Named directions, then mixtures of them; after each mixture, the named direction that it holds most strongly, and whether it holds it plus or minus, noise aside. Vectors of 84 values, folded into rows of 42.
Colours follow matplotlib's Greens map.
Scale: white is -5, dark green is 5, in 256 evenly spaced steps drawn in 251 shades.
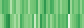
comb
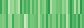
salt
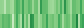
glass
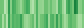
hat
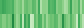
glass, minus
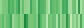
salt, minus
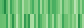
glass, minus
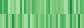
salt, plus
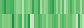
glass, minus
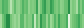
comb, plus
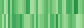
hat, plus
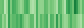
hat, plus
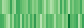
comb, minus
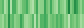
hat, plus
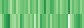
comb, plus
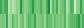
salt, plus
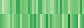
comb, minus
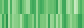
hat, minus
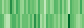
comb, minus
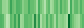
comb, minus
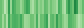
hat, plus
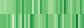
glass, plus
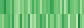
glass, minus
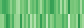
comb, plus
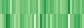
comb, plus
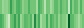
comb, minus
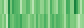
hat, plus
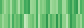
hat, plus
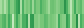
glass, plus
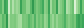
hat, minus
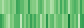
comb, minus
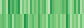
salt, minus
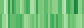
hat, plus
